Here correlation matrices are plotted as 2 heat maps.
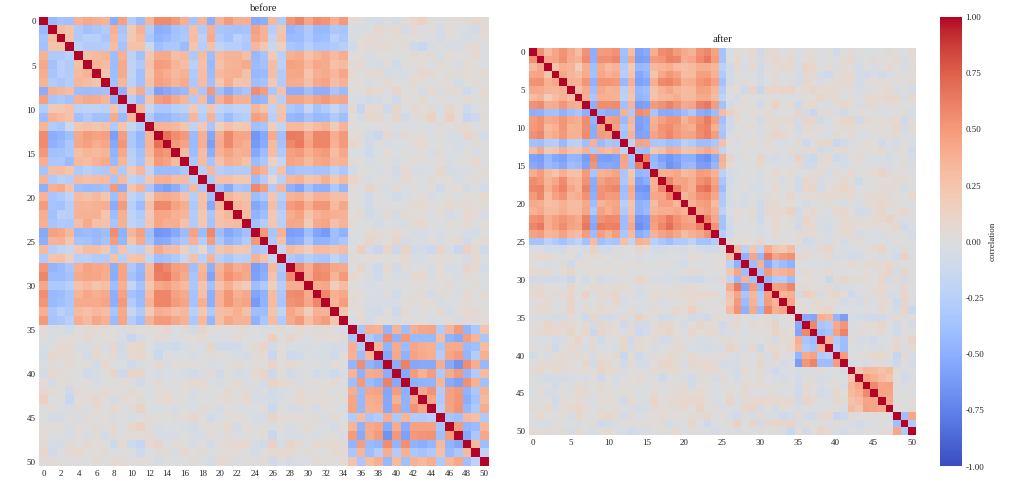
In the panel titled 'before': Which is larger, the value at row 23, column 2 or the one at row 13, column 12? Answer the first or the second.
the second
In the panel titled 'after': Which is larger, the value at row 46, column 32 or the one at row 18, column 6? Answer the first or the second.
the second
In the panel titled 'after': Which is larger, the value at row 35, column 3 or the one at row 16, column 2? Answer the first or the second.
the second
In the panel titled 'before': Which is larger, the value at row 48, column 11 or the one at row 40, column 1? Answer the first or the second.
the second
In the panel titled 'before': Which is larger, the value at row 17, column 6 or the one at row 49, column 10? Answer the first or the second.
the second
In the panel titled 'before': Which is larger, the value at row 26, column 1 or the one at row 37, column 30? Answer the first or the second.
the second
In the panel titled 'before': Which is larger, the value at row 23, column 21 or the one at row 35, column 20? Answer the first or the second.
the first
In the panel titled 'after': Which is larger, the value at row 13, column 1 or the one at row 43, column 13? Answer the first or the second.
the first
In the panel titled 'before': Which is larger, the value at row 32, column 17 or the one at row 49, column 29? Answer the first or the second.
the second
